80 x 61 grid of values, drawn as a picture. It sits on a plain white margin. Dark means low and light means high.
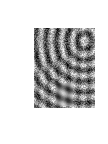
The bottom middle is the calmest part. Upright stripes repeat 6 times across the table. Rings spread out from the top right. An odd patch, calmer than its surroundings, sits in the bottom middle. Neither half mirrors the other.
